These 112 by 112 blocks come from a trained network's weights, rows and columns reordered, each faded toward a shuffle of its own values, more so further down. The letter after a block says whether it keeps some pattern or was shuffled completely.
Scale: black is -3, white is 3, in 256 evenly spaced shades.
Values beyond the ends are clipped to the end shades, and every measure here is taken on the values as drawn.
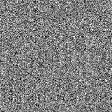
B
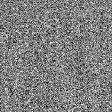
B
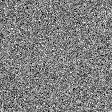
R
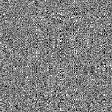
B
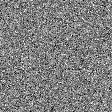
R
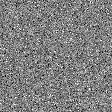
R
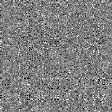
B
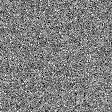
R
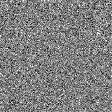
B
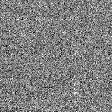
B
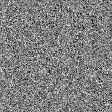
B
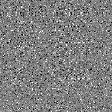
B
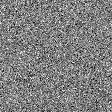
R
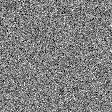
R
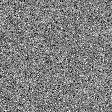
R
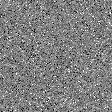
R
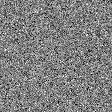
R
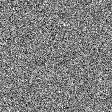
R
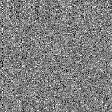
B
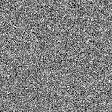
B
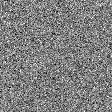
R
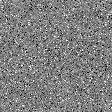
R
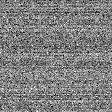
B
